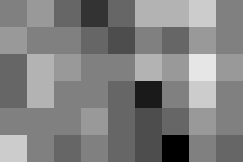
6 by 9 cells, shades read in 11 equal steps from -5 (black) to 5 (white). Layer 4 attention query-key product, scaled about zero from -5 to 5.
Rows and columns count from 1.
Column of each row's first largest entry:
8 1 8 8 4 1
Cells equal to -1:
12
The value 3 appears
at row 1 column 8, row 4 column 8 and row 6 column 1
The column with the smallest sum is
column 5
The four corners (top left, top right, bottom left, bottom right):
0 0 3 -1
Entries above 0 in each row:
4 2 6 2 2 1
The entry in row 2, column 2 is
0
